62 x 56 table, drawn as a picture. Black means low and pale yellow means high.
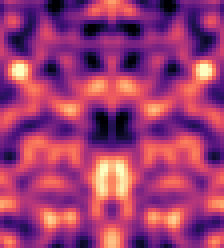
Mirror symmetry: left to right. Odd rows or columns: none. Lone odd cells: none. Grain: blotchy. Ninth with the highest average: bottom middle.
